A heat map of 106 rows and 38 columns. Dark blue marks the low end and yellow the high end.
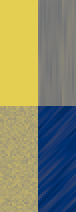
The table splits into 2 rows of 2 panels. Panel 1,1: very high, flat. Panel 1,2: middling, streaked downward, faint in contrast. Panel 2,1: high, fine-grained, faint in contrast. Panel 2,2: very low, slanting up to the right, faint in contrast.
